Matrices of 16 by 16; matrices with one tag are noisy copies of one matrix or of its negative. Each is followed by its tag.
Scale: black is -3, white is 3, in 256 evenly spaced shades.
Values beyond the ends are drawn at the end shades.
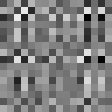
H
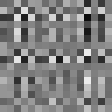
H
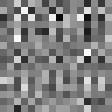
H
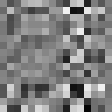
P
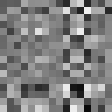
P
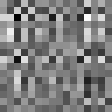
H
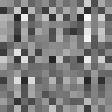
H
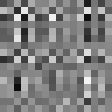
H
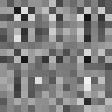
H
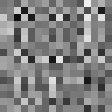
H
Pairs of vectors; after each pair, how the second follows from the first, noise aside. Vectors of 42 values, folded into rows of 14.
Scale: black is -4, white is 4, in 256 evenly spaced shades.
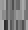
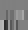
partly zeroed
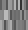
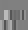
partly zeroed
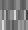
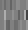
partly zeroed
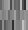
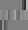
partly zeroed
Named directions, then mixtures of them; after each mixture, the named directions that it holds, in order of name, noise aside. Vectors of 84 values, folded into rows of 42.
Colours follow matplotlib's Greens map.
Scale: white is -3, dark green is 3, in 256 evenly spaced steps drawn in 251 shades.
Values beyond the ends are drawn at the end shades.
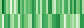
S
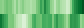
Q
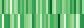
S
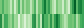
Q, S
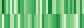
S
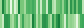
S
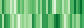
Q, S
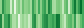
Q, S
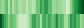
Q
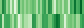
Q, S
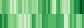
Q, S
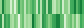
Q, S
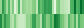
Q, S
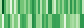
S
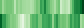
Q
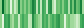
S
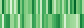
S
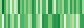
S
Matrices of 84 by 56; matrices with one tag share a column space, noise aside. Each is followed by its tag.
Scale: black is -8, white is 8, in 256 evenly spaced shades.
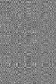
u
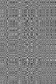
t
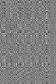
u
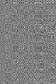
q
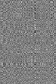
u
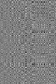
u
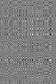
t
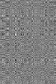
t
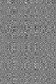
q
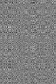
q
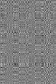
u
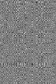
u
